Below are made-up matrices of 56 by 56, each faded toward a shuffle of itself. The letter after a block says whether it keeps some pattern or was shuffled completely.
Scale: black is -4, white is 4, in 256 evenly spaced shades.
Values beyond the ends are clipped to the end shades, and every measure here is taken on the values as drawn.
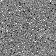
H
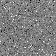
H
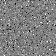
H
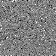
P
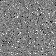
H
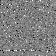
P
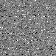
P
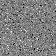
H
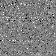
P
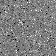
H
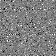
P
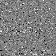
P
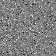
H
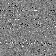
P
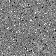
H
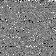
P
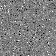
H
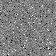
H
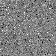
H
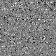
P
